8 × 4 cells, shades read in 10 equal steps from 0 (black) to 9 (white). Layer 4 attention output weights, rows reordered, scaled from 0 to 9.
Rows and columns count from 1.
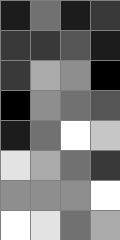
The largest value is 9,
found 3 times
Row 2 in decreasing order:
3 2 2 1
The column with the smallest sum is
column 1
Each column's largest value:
9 8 9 9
